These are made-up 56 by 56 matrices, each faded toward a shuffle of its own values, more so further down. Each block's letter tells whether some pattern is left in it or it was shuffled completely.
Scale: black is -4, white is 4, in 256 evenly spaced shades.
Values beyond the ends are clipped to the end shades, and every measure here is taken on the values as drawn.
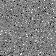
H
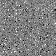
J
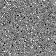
H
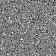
H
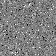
H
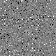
J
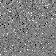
J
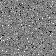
H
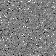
H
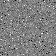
H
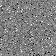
H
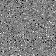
J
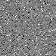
J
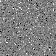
H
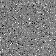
J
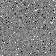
J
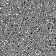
H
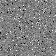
H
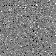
J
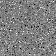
J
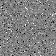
J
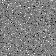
H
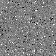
J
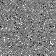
J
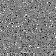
J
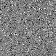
J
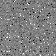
J
